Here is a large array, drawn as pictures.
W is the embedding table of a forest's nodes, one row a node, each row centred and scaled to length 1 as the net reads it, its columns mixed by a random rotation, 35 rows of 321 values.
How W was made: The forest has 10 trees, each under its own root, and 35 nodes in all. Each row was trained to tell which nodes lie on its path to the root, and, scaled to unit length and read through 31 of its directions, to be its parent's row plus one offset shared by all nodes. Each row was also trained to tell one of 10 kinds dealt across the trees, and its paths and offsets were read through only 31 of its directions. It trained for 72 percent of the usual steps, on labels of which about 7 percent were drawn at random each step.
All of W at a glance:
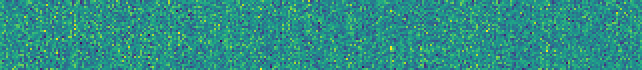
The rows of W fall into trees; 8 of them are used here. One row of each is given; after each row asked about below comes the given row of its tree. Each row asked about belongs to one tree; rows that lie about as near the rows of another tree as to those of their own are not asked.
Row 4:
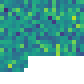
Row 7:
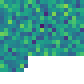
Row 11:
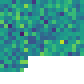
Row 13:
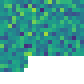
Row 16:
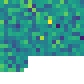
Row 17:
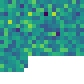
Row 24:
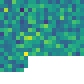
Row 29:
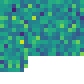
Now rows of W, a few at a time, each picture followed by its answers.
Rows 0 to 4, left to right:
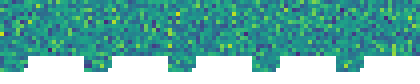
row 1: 29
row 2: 11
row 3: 16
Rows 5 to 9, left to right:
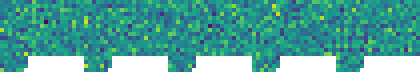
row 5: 13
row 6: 17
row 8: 16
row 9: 4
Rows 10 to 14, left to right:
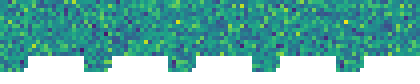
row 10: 17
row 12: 29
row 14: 29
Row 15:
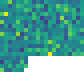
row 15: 11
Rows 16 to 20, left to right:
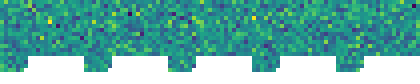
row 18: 17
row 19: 16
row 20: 13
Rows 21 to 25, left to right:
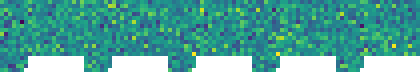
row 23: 4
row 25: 24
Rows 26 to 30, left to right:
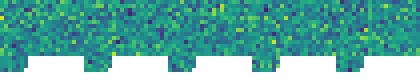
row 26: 16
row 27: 24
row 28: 13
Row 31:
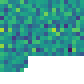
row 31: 4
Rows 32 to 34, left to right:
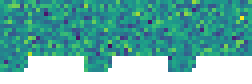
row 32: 24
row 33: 4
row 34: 7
